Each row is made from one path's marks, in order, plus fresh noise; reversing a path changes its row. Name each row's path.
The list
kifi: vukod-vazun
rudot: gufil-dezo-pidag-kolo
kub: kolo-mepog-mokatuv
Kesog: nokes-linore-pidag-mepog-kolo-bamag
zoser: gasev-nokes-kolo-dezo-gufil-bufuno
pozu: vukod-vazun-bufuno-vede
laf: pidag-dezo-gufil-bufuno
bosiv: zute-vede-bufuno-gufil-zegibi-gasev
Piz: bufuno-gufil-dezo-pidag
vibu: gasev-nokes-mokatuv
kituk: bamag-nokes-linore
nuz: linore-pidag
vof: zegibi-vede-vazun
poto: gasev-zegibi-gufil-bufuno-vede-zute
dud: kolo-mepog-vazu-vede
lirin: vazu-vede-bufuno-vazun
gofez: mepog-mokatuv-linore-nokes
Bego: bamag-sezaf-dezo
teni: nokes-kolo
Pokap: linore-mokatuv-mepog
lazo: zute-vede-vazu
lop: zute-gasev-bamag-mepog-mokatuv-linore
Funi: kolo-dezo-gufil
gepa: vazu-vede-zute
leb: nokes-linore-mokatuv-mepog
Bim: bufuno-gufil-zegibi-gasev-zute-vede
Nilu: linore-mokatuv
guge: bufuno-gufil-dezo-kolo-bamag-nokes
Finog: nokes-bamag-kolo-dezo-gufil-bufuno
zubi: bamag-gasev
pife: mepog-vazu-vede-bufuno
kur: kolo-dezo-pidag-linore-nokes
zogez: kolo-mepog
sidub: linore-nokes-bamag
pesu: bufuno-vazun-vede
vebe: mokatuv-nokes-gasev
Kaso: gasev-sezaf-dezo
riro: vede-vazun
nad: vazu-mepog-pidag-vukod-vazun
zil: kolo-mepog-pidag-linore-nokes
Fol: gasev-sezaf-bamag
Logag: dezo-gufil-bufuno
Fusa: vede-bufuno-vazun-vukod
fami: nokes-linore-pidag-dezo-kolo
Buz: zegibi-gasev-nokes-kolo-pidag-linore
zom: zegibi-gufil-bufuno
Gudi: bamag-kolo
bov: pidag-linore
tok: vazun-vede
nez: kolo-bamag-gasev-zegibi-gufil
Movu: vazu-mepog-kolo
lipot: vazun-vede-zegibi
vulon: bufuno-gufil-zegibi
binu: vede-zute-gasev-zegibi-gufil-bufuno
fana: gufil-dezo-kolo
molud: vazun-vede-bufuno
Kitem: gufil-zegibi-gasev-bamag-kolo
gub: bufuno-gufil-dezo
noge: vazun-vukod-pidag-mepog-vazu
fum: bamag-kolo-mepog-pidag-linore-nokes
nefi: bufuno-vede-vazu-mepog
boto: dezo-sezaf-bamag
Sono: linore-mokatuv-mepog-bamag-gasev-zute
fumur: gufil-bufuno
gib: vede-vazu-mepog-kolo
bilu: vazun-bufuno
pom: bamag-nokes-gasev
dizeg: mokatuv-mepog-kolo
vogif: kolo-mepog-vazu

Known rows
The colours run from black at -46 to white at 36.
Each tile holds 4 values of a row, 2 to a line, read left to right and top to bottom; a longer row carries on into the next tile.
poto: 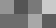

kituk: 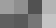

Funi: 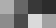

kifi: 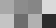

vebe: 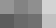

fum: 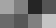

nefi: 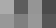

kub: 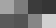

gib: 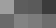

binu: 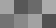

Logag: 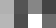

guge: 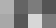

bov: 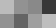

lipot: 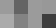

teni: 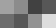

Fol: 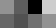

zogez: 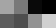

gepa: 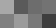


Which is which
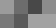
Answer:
zoser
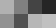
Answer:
kur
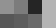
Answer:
pom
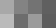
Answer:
noge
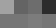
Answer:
pife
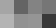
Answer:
riro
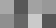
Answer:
Bim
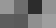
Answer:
nez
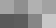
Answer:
Pokap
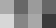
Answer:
molud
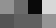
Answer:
zubi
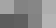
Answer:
Sono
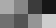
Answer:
zil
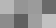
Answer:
nuz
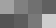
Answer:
dizeg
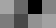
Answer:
Bego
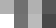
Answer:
bilu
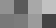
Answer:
vof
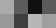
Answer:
boto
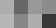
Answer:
Fusa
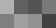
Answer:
lazo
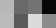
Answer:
laf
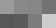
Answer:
gofez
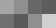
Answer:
Kesog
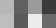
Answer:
Piz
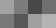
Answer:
Finog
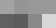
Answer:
leb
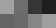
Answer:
dud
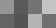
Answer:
Kitem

